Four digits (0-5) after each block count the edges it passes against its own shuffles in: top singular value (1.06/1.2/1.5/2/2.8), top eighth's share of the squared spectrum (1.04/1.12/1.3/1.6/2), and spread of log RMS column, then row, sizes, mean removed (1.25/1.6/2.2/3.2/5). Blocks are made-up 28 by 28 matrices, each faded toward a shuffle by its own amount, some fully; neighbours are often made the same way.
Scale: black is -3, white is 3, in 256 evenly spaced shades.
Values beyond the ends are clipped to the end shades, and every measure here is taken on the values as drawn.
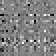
3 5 1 3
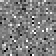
1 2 0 0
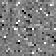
2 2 0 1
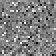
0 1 0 0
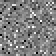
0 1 0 0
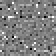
2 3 0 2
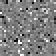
2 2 0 1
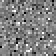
1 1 0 0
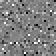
2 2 0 0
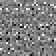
1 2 0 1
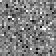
0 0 0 0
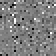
2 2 0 0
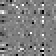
4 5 1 2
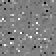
1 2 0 0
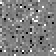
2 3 0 0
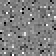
0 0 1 0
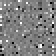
3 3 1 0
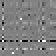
4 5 1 2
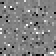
2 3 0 1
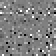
2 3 0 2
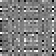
4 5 3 3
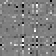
4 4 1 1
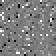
1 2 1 0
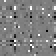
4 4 1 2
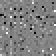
2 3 1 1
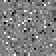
1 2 1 0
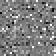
2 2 1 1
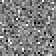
0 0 0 0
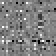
3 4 2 2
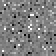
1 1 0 0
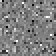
2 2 1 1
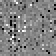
3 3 1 0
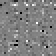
3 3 1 1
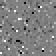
0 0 0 0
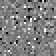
2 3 1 1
